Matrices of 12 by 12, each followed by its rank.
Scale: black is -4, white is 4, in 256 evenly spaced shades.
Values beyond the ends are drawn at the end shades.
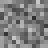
full rank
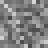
full rank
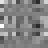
two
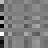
one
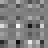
one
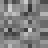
two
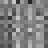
two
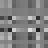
one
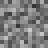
full rank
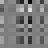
one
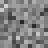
full rank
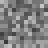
full rank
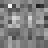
two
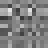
two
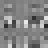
two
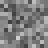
full rank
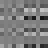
one
